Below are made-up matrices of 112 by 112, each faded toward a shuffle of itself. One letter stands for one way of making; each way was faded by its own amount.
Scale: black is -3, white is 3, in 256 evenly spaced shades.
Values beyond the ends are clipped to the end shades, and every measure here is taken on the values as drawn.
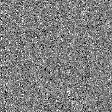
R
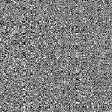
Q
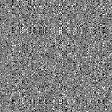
Q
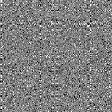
Q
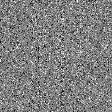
R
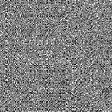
Q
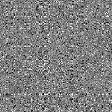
Q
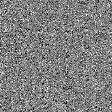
R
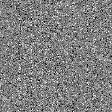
R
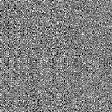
Q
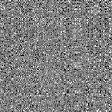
Q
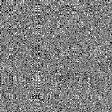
Q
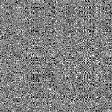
Q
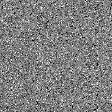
R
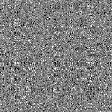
Q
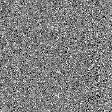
R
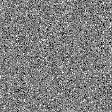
R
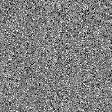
R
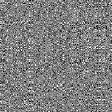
Q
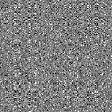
Q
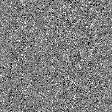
R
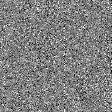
R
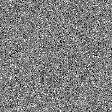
R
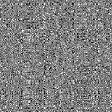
Q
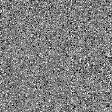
R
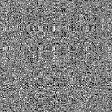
Q
